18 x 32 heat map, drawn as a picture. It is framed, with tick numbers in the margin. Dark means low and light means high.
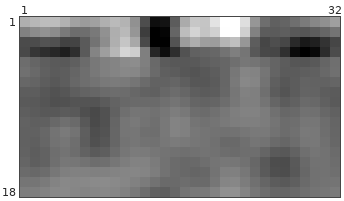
A horizontal seam about 20% of the way down splits the table, and the bottom part is calmer. The field is mottled with small blotches. There is no overall slope. The halves do not mirror each other.
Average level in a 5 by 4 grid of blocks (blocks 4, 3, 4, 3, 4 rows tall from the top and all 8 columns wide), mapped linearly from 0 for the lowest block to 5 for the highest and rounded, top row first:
2 2 5 0 / 1 2 1 1 / 1 2 2 1 / 1 2 2 2 / 2 2 2 1
